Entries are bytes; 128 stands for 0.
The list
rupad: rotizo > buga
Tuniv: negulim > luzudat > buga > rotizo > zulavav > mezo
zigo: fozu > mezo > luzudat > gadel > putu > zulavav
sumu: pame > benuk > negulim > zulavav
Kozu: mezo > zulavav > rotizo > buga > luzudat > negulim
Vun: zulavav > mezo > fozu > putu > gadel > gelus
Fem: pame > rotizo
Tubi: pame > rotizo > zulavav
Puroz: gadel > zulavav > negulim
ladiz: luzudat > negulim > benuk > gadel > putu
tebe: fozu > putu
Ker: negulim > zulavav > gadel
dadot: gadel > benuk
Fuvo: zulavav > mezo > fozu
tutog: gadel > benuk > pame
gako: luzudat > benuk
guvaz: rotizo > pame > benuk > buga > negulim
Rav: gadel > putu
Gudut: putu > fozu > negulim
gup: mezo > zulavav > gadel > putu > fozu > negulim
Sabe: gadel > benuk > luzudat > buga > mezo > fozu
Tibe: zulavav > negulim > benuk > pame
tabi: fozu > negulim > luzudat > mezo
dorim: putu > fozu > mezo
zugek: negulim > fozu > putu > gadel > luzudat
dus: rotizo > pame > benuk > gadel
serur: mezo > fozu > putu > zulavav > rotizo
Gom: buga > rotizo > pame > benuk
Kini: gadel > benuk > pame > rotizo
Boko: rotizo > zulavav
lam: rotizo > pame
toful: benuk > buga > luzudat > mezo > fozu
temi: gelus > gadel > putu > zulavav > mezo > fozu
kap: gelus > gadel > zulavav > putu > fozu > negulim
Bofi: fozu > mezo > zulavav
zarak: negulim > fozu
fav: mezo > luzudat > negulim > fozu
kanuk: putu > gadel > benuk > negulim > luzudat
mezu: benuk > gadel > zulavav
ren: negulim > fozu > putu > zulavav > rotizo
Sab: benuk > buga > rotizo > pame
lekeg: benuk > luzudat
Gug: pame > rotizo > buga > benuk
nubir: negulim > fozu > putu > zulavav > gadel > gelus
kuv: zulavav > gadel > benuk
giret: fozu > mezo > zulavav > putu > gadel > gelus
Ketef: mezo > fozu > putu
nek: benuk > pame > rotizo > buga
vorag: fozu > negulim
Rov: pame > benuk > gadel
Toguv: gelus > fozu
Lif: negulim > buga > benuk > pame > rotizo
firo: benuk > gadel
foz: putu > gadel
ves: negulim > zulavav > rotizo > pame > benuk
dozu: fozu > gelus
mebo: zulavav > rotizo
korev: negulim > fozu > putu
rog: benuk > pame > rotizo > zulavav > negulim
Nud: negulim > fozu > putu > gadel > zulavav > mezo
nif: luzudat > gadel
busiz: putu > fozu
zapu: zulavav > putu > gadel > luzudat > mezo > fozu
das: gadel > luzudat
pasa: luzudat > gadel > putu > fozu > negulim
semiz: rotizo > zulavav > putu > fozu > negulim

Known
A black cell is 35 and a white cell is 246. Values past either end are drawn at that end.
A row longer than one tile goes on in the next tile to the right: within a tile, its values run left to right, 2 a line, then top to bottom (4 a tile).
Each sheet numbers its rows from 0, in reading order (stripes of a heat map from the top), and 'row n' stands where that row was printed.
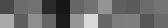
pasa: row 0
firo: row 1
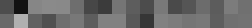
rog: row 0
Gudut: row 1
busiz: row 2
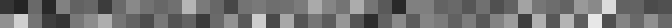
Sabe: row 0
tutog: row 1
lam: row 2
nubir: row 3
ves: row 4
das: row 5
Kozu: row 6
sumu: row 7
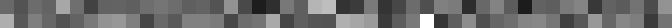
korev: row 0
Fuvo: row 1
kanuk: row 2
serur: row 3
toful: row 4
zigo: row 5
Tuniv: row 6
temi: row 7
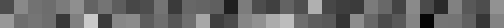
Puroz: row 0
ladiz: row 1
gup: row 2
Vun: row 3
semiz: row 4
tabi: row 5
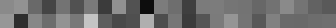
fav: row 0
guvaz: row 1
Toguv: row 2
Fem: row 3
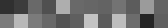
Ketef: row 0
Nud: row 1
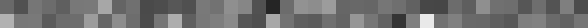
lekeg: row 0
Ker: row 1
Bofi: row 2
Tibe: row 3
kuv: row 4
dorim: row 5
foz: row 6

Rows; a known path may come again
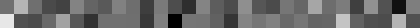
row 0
dus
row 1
vorag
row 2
tabi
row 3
tebe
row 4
guvaz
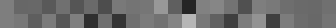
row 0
das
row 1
mebo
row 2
Kini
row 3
zarak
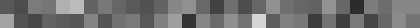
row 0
ren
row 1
Rav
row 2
fav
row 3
mezu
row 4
Boko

